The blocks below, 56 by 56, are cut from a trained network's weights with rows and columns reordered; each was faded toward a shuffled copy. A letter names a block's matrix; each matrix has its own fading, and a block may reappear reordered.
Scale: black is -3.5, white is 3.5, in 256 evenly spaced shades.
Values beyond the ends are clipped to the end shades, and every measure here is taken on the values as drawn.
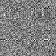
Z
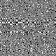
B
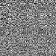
Z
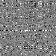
B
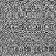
Z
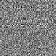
Z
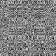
Z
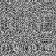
Z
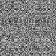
Z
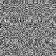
Z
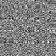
Z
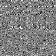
B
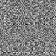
Z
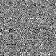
B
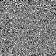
B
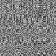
Z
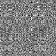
Z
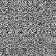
Z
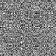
Z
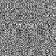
Z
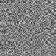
Z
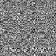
Z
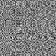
Z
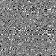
B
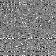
B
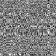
Z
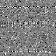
B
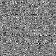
B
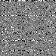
B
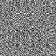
Z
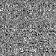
B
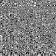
B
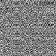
Z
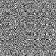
Z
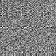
Z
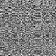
Z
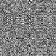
Z
